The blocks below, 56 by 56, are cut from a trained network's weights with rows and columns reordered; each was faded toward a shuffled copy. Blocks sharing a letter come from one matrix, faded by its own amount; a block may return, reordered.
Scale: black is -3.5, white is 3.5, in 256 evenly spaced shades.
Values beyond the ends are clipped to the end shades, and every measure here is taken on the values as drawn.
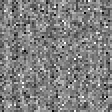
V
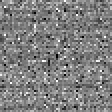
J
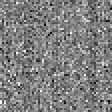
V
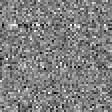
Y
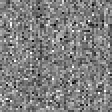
V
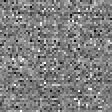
J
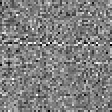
Y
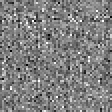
V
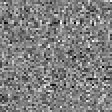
Y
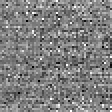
J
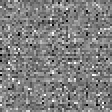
J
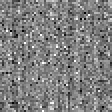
V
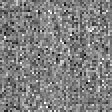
V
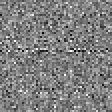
Y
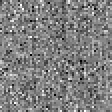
V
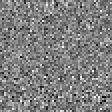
Y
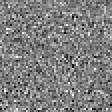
Y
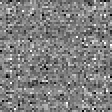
J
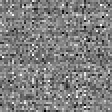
J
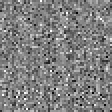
V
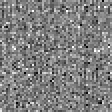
V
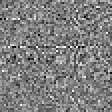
Y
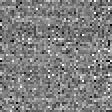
J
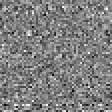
Y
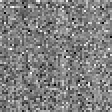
V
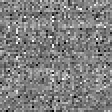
J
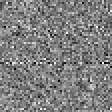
Y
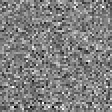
Y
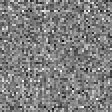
Y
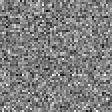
Y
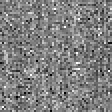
V
